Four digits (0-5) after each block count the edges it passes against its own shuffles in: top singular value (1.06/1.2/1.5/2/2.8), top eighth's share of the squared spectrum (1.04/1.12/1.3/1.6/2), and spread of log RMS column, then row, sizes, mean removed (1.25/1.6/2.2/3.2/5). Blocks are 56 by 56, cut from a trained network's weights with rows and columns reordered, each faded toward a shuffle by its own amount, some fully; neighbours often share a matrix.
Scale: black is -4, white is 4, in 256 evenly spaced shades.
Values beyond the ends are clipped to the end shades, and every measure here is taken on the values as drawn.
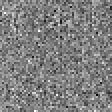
1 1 0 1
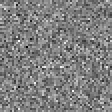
1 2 0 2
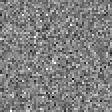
0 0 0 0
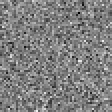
0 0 0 0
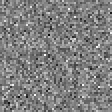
1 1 0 0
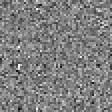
2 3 2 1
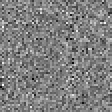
3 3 2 1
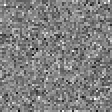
2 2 1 1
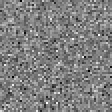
0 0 0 0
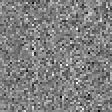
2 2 2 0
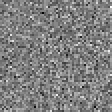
1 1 1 0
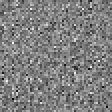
3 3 2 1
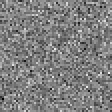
0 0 0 0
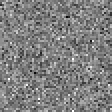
0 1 0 0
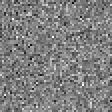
0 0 0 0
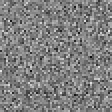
2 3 0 1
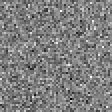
0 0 0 0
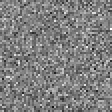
1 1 0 0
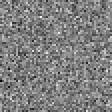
0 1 0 1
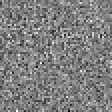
1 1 0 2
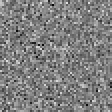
0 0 0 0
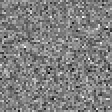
0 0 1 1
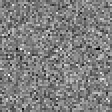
1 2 0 2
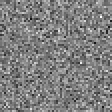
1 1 0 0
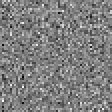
3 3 2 1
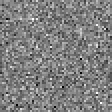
2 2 1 0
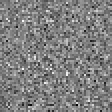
3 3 2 1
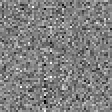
2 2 2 0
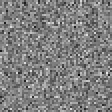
3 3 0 2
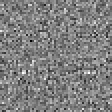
3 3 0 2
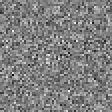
2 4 0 2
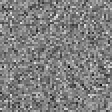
2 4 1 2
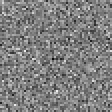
1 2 0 0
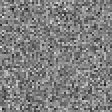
2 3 0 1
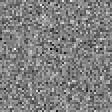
2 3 1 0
